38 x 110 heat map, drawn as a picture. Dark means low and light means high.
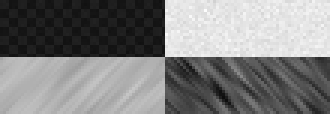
It is made of 2 by 2 panels. Panel 1,1: very low, checkered, faint in contrast. Panel 1,2: very high, fine-grained, faint in contrast. Panel 2,1: high, slanting up to the right, faint in contrast. Panel 2,2: low, slanting down to the right.
